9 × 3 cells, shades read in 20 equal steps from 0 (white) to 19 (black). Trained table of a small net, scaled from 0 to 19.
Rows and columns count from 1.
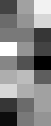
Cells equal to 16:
0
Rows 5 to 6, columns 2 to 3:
13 19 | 5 12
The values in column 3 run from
1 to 19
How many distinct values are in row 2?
3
